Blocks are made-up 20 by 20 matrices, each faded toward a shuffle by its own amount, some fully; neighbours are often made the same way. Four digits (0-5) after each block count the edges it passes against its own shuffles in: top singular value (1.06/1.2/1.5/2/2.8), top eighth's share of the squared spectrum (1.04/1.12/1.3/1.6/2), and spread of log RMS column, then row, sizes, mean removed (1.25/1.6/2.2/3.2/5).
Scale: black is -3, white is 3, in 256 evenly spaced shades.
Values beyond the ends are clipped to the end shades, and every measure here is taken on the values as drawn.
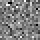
0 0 0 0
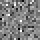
0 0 0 0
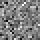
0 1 0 0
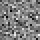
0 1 0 0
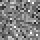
0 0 0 0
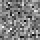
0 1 0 0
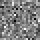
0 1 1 0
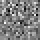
1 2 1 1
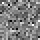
0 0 0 0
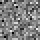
0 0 0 0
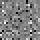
3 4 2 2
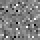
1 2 1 0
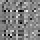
3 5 2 2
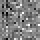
2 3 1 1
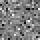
2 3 0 0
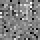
1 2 0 1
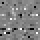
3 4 0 2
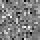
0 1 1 0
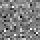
2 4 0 1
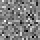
1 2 0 0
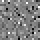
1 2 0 0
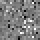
2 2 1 0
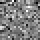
1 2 0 0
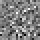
2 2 1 1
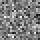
1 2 0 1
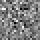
2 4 1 1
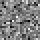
0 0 0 0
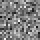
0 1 0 0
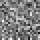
2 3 1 0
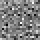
1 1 0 0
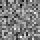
0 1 0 0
